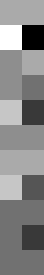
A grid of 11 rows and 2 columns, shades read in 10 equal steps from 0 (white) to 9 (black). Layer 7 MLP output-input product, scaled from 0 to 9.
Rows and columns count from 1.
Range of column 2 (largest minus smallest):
6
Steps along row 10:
up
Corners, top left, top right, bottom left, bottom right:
3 3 5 5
